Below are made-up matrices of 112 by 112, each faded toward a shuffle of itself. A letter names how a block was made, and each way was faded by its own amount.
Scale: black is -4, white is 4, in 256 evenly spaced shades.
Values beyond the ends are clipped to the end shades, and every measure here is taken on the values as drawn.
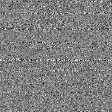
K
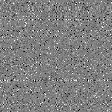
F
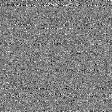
K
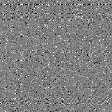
F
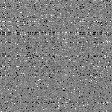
F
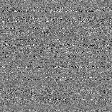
K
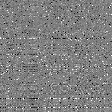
F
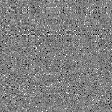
F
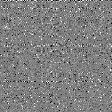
F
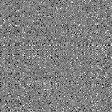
F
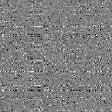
F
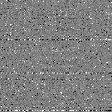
F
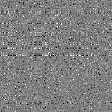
F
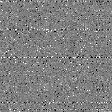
F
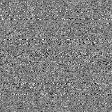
K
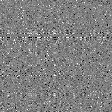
F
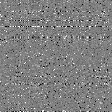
F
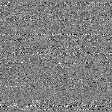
K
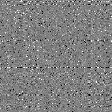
F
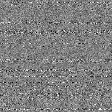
K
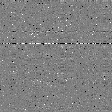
F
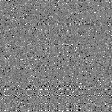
F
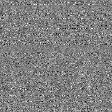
K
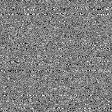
K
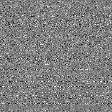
K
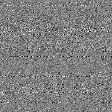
K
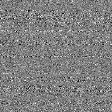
K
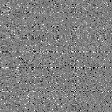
F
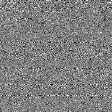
K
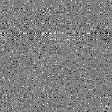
F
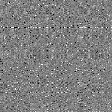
F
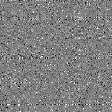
F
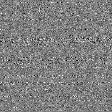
K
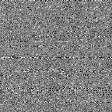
K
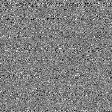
K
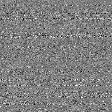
K
